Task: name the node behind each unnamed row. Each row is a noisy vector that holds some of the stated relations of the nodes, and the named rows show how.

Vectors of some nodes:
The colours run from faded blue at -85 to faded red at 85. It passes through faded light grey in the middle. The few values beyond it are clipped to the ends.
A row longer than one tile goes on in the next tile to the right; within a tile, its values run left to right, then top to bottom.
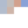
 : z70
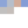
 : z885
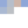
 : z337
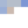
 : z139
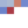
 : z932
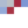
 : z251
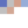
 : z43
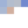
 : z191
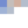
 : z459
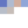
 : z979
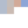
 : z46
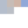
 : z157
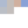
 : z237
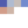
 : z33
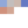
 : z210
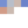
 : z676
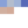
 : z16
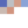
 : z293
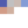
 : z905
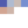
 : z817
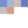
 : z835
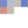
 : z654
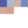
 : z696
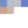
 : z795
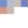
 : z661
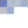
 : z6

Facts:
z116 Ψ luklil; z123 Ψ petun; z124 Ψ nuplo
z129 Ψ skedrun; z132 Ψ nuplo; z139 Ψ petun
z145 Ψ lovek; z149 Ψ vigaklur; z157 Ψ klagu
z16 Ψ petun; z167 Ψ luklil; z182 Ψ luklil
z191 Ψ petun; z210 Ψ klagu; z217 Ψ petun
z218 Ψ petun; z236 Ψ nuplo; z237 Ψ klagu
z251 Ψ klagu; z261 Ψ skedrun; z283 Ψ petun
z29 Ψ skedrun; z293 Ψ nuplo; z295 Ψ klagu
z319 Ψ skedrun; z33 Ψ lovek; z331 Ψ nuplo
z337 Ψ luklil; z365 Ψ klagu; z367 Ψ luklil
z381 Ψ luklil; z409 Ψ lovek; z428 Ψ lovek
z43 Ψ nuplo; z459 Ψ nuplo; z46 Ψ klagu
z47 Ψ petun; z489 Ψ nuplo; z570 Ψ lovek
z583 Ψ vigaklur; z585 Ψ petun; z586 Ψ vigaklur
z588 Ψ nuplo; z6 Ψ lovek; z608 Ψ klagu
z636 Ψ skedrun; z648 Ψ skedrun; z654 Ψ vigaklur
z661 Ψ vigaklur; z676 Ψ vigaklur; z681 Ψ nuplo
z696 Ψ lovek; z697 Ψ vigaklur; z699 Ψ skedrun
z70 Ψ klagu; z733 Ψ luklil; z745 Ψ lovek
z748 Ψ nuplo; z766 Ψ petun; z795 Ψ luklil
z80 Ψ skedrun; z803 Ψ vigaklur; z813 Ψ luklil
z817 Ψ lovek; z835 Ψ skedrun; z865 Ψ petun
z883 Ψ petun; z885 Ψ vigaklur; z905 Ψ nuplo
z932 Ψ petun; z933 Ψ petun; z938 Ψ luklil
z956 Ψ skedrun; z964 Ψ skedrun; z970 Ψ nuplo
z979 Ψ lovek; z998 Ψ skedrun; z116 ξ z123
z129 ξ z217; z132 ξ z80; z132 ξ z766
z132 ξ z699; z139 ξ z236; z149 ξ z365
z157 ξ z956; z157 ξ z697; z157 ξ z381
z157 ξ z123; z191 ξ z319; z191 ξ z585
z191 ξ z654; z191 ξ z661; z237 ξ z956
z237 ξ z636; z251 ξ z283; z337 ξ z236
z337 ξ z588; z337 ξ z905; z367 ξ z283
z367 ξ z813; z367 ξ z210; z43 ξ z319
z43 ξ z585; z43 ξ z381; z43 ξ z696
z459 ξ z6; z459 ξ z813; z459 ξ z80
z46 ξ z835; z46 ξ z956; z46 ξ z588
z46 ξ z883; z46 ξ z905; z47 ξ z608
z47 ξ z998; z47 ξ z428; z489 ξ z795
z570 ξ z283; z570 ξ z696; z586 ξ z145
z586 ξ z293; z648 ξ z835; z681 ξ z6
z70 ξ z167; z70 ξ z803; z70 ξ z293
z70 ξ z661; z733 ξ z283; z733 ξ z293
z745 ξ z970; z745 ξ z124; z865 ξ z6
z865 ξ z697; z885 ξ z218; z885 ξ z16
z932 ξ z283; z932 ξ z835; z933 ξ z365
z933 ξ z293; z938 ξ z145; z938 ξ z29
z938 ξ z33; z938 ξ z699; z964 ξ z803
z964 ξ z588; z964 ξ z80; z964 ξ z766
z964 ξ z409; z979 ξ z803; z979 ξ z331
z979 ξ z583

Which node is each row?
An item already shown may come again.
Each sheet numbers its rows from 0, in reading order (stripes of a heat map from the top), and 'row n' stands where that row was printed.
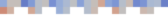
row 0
z608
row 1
z697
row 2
z964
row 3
z46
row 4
z803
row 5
z956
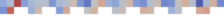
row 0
z733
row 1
z139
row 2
z933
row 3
z489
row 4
z938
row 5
z813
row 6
z459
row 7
z696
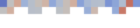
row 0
z489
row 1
z157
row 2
z237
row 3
z139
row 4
z367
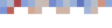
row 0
z733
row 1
z365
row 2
z766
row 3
z586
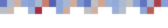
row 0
z745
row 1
z283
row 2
z648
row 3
z489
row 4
z964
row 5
z570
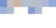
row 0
z681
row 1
z865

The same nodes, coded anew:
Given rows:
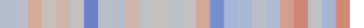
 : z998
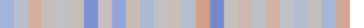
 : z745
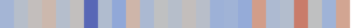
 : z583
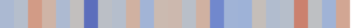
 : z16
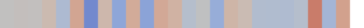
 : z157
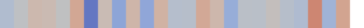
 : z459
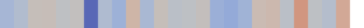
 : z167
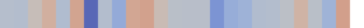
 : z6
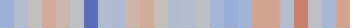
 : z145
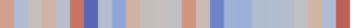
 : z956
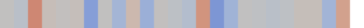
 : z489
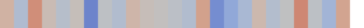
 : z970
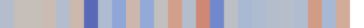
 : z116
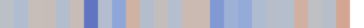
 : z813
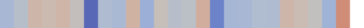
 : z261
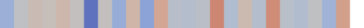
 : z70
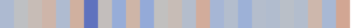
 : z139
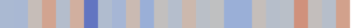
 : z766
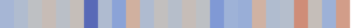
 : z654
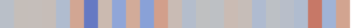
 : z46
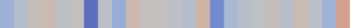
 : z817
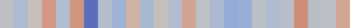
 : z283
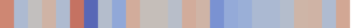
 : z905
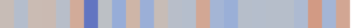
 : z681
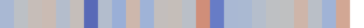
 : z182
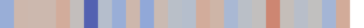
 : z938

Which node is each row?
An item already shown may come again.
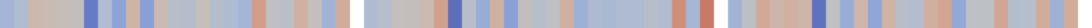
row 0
z149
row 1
z648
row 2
z132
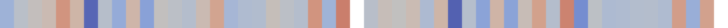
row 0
z964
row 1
z116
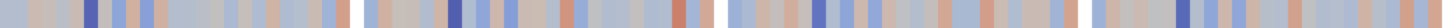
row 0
z251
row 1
z337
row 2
z586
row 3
z367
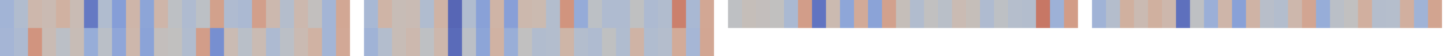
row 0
z586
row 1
z337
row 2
z46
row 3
z132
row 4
z885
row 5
z570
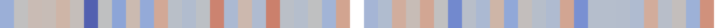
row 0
z70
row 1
z129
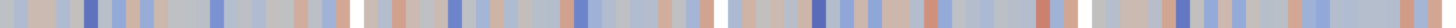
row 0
z295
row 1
z748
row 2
z337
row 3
z681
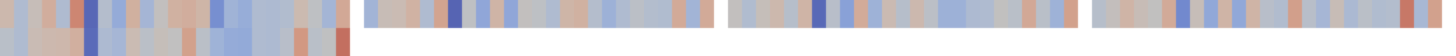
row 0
z123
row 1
z932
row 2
z210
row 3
z43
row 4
z80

